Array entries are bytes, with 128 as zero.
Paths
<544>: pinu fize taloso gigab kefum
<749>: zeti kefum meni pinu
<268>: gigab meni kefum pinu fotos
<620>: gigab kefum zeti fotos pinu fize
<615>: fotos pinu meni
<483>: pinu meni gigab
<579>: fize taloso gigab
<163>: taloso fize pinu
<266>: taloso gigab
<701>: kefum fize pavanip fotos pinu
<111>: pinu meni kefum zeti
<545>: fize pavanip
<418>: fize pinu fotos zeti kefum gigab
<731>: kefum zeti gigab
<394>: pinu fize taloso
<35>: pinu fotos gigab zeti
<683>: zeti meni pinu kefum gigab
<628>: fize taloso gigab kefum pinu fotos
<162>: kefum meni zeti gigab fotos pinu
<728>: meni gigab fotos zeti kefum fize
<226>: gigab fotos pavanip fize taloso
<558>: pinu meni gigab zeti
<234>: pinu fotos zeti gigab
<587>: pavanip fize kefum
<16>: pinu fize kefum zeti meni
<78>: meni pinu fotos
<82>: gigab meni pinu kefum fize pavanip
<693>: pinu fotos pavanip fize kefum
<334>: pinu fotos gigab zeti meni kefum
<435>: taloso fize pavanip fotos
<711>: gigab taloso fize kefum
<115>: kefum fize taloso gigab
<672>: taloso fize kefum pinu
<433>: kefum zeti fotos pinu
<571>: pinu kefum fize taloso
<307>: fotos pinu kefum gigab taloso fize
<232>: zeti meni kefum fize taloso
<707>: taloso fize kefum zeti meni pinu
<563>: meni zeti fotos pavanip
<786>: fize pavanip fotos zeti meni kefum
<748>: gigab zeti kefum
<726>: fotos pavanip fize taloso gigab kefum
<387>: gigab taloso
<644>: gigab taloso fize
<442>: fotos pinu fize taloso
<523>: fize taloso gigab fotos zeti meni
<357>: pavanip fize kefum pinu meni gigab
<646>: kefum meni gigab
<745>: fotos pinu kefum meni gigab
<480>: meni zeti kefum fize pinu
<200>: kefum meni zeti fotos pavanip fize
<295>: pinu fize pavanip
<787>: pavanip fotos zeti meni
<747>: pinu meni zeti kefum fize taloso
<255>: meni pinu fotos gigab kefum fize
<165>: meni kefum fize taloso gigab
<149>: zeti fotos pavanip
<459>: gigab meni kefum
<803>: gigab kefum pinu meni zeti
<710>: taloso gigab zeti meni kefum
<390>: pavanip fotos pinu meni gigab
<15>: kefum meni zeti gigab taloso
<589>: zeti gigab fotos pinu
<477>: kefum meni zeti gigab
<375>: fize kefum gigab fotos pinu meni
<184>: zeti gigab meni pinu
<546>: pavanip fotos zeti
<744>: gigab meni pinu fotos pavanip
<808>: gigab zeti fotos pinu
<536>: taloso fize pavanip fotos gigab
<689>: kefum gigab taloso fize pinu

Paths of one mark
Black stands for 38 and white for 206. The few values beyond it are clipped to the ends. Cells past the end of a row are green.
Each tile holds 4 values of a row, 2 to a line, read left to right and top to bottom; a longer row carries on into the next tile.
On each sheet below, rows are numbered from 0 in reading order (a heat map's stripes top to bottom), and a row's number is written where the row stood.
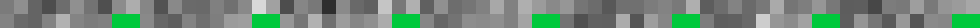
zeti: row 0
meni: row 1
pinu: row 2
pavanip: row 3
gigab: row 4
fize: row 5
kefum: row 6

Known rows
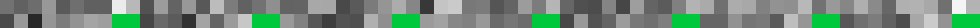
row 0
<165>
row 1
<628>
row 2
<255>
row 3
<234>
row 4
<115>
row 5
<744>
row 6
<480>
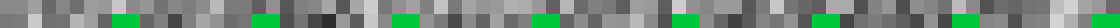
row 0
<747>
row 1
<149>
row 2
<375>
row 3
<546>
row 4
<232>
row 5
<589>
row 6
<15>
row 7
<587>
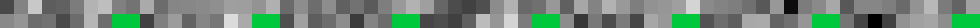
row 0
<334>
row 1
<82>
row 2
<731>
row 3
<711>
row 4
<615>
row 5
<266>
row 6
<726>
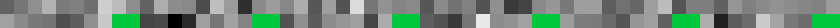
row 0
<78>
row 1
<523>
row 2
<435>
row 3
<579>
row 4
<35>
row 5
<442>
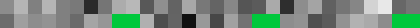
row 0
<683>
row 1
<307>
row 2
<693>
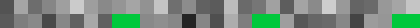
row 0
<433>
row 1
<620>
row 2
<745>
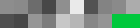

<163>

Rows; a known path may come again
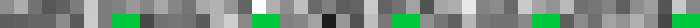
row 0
<748>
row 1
<480>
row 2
<620>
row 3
<390>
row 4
<232>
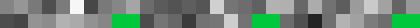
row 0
<163>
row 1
<689>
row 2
<226>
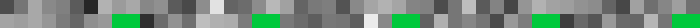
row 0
<483>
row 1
<672>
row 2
<459>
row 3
<646>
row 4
<710>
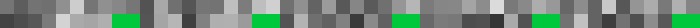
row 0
<545>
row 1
<16>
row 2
<731>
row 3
<162>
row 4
<200>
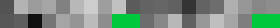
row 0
<786>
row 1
<571>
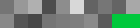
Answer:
<589>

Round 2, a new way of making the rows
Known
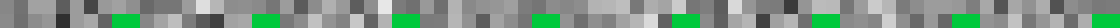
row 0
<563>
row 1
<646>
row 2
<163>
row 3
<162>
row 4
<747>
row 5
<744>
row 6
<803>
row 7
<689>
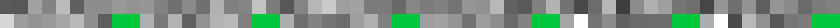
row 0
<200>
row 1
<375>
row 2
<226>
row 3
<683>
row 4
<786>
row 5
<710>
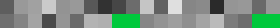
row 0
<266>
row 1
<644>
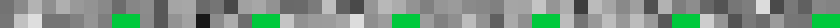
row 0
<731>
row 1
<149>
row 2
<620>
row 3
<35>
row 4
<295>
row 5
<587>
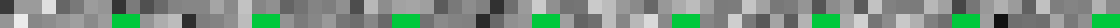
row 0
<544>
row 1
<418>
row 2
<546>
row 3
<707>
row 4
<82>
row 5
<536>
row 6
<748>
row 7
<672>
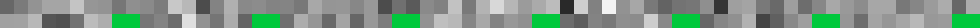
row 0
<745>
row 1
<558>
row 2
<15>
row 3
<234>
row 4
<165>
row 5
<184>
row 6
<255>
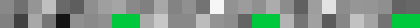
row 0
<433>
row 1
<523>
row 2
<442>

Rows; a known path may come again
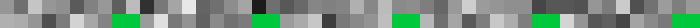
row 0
<307>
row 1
<726>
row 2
<418>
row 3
<442>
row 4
<693>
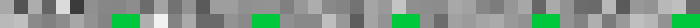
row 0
<711>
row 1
<334>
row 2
<35>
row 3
<255>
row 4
<615>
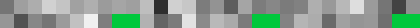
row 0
<571>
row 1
<545>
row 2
<477>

